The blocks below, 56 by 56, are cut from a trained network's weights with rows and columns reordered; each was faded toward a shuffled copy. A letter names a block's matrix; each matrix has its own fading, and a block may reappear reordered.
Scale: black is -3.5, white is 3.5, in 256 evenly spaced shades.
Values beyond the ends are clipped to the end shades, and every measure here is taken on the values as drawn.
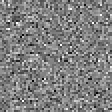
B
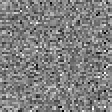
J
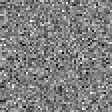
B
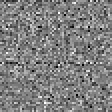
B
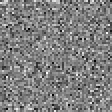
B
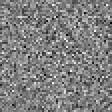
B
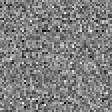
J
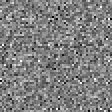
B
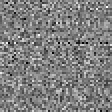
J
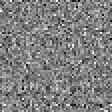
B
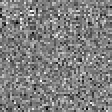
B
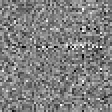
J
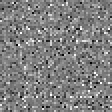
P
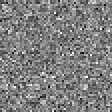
B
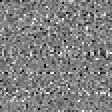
P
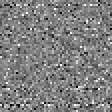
P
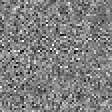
B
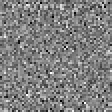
B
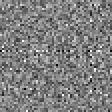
J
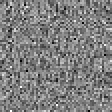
J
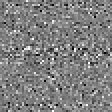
P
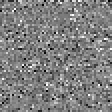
P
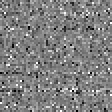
P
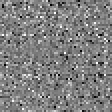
P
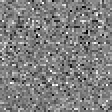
P
